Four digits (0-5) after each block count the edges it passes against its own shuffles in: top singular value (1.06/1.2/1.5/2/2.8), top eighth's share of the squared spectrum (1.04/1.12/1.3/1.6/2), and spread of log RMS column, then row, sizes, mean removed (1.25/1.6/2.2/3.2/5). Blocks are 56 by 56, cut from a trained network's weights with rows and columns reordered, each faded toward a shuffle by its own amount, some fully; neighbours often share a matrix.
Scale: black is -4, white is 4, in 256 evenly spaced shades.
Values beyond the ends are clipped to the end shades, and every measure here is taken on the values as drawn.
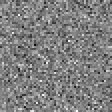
0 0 0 0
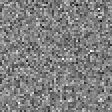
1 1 0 0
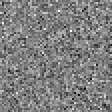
0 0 0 0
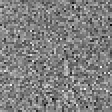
1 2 0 1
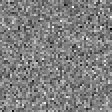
1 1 0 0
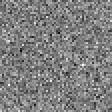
2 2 0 0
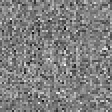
3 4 2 2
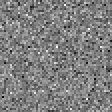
0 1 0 0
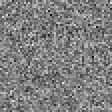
1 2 0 0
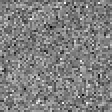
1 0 0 0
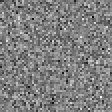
0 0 0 0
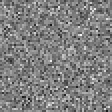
1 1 0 0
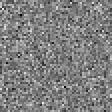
1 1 0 0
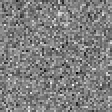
0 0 0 0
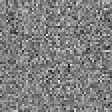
3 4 2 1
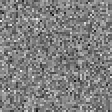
1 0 0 0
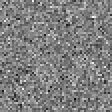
0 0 0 0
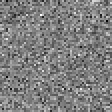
3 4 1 2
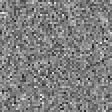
1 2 0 0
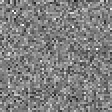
2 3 1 1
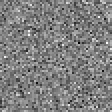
1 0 0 0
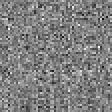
3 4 2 2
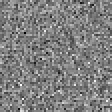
1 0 0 0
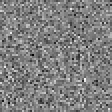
1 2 0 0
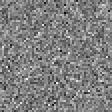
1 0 0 0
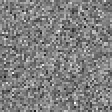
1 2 0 0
